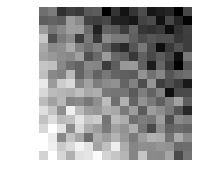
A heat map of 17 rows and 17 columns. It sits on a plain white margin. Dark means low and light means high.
Ninth with the lowest average: top right. Stripes: none. Ninth with the highest average: bottom left. Slope: up to the bottom left.
